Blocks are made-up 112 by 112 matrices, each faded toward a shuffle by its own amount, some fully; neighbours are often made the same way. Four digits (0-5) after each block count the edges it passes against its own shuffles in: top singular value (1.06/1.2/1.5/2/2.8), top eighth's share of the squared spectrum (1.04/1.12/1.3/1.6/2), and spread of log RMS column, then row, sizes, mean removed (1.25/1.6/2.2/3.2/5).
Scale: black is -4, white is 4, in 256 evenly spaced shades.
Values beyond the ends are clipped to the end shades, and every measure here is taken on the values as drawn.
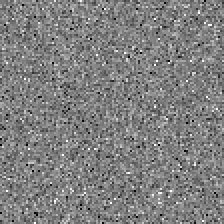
0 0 0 0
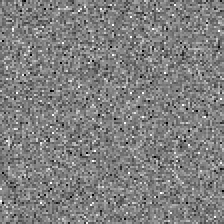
0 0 0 1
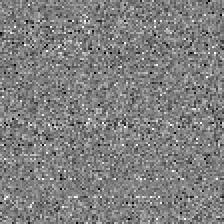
1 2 0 3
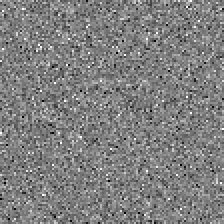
0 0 0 0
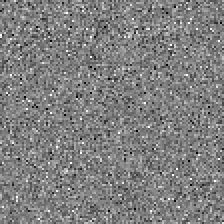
0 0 0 1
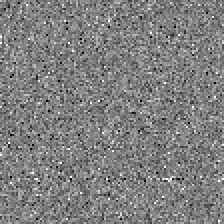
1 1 0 1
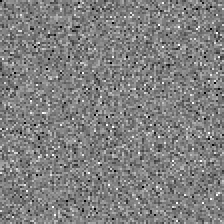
0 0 0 1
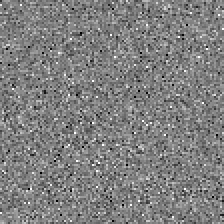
0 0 0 1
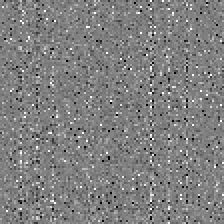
4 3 2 1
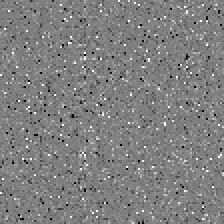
2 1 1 0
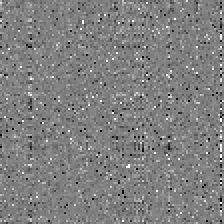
4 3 2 1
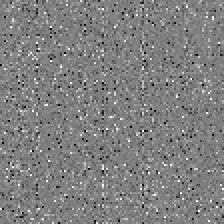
3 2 1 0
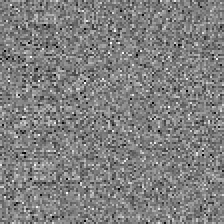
4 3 1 1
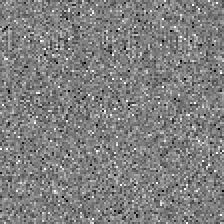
2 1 0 0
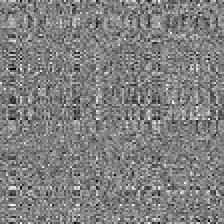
5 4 3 3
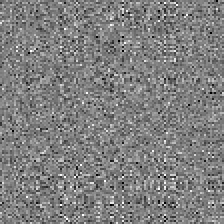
5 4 3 3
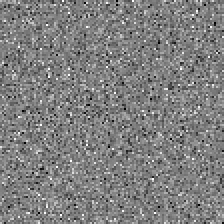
3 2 1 0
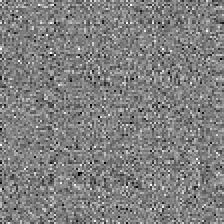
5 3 2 2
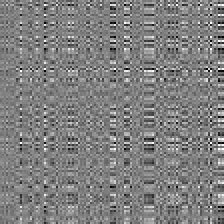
5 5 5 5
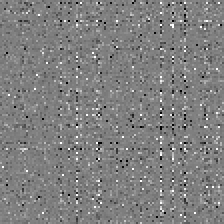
3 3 3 2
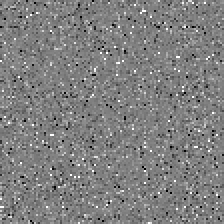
1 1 1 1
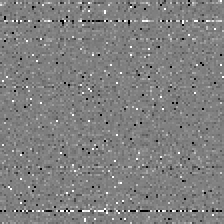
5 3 0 2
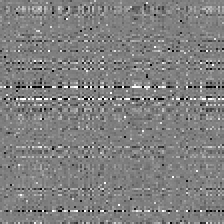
5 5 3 4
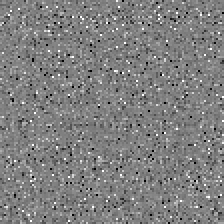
3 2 0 1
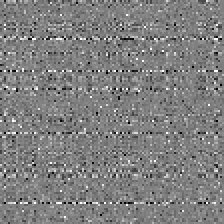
5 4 3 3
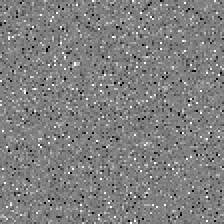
0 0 0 0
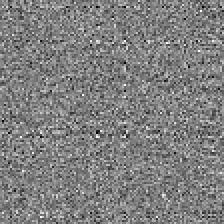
4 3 2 2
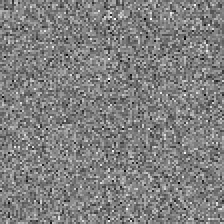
3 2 1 1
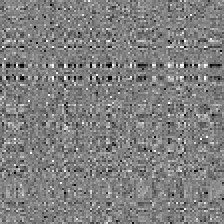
5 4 3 3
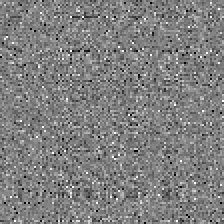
4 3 2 2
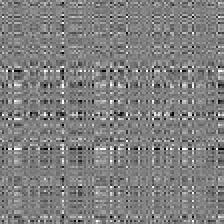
5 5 4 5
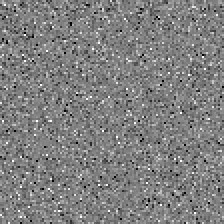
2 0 0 0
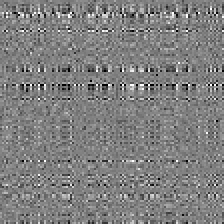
5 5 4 4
